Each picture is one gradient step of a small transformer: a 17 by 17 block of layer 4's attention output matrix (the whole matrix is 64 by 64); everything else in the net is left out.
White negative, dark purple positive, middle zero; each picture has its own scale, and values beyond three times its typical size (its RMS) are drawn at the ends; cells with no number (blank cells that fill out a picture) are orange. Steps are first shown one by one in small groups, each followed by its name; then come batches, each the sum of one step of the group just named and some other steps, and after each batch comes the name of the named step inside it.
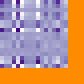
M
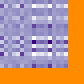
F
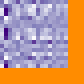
F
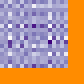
F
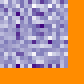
F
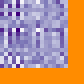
M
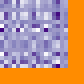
M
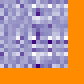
F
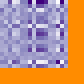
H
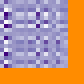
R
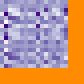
R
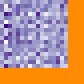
R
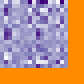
H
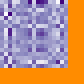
H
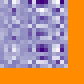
H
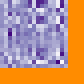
H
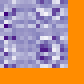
R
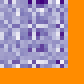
H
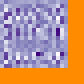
R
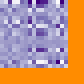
H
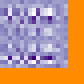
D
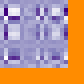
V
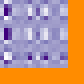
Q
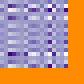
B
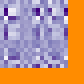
V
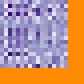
B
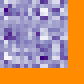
Q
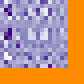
Q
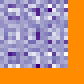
B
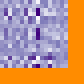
D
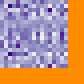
B
